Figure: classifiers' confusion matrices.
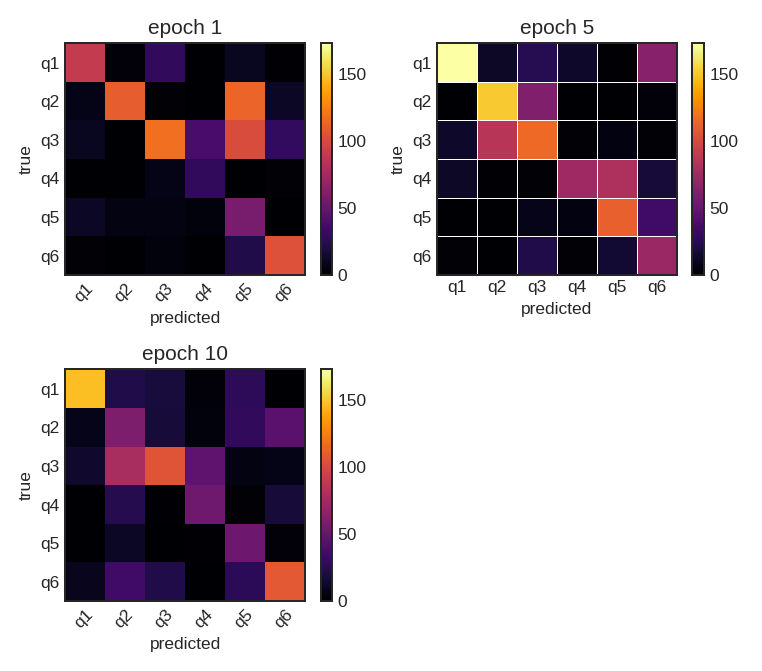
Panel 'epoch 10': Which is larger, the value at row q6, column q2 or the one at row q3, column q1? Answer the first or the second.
the first
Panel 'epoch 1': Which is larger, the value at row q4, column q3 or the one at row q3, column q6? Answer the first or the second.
the second
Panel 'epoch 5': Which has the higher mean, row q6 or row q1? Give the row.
q1
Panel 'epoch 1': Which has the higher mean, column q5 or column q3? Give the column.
q5
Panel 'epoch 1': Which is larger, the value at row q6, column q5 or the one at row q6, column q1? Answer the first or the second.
the first
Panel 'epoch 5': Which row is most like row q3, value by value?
q2
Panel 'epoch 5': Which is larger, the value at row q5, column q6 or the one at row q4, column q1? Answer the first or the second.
the first
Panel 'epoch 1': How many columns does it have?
6
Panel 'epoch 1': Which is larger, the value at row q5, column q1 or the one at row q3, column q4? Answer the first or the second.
the second
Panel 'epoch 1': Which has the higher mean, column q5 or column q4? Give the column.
q5
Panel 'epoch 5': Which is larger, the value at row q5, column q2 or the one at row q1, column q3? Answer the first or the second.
the second
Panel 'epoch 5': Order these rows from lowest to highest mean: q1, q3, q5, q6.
q6, q5, q3, q1
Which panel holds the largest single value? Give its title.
epoch 5
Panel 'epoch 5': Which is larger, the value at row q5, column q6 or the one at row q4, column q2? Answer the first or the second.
the first
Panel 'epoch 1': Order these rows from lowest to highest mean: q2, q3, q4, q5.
q4, q5, q2, q3
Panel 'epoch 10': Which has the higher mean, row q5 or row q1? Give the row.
q1
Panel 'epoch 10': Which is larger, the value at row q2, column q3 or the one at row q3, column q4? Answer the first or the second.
the second
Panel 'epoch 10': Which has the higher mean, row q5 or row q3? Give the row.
q3
